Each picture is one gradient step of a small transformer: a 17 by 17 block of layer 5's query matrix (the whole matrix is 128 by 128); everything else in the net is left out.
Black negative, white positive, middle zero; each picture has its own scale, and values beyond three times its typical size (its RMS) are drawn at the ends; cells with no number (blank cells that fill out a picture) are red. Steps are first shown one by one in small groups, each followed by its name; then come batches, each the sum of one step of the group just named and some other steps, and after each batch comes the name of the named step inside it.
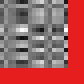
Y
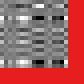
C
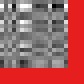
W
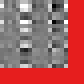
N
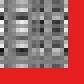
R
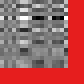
C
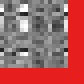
C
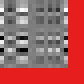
C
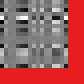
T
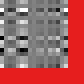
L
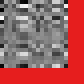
T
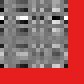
T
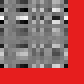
T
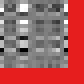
L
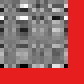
T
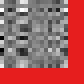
L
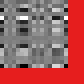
T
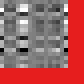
L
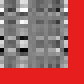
L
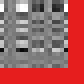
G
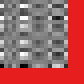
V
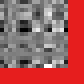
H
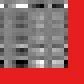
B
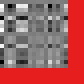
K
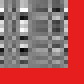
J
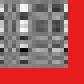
J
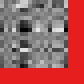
B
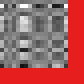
V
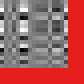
J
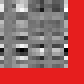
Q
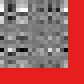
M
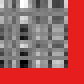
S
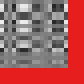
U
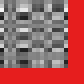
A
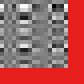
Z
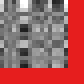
A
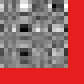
Z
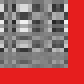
U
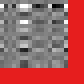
Z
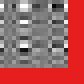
Z
